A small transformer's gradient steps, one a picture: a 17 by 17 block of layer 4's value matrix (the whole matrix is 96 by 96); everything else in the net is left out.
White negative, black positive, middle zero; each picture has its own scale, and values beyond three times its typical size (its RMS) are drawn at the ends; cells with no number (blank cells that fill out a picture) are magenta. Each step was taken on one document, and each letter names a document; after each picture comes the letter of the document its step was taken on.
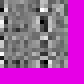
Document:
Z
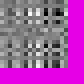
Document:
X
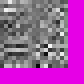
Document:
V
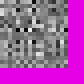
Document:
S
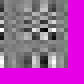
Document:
Z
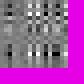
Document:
X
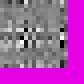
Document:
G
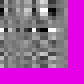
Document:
Z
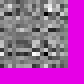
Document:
V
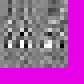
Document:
G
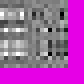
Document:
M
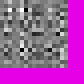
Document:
G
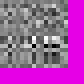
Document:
S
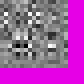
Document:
S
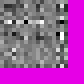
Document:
G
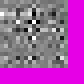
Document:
S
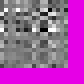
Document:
Z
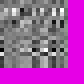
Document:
V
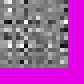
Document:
G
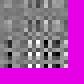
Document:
X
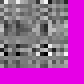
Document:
V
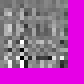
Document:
G
